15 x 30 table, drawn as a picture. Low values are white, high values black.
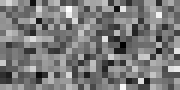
Stripes: none. Seam: none. Grain: fine. Slope: none.
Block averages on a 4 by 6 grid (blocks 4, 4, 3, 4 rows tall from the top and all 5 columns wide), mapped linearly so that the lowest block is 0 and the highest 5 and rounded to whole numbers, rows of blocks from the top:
110220
121453
323322
421320
